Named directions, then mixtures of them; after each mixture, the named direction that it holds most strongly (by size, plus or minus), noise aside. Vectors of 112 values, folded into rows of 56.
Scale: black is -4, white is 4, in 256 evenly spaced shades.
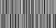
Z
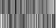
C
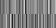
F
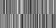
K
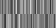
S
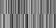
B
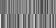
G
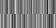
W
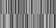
B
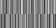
Z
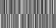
K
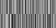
F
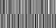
F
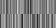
K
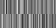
K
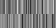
K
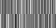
S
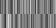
S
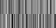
F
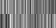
C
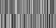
W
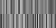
C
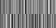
F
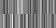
K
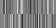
K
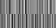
F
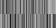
Z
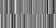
W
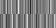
B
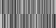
C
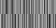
Z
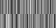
S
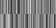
B
